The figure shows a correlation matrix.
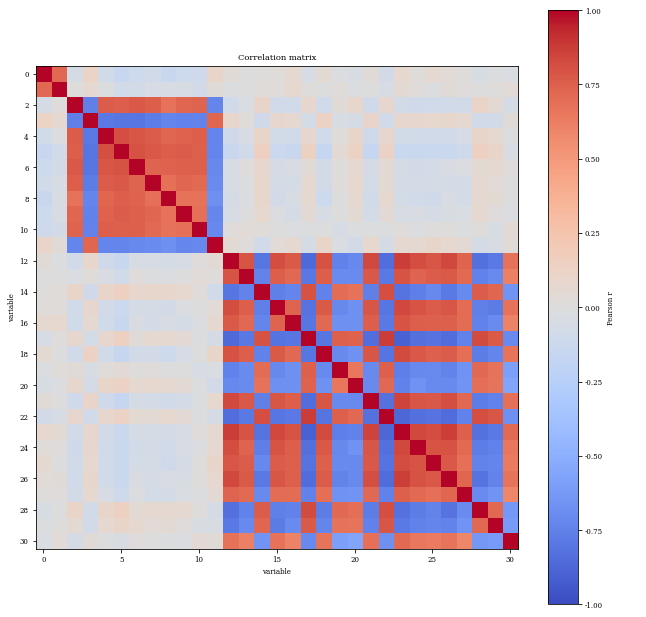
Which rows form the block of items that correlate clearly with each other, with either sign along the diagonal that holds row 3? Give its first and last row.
2 to 11
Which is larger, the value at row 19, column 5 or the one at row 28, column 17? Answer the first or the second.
the second
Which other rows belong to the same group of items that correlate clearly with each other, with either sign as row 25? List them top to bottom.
12, 13, 14, 15, 16, 17, 18, 19, 20, 21, 22, 23, 24, 26, 27, 28, 29, 30
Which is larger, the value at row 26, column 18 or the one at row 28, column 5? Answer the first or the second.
the first
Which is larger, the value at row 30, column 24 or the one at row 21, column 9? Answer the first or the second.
the first
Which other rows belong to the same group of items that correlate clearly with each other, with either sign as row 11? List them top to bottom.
2, 3, 4, 5, 6, 7, 8, 9, 10
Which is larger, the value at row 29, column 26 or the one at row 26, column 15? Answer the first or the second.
the second
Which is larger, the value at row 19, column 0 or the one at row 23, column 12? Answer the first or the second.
the second
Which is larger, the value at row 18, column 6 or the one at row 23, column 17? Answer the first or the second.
the first
